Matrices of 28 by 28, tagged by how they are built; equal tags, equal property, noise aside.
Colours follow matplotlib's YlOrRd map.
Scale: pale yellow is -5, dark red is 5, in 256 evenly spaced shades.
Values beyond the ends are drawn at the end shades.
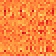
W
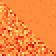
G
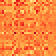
W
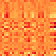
W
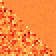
G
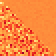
G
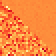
G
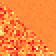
G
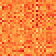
W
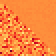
G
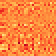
W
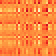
W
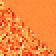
G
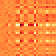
W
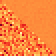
G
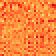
W
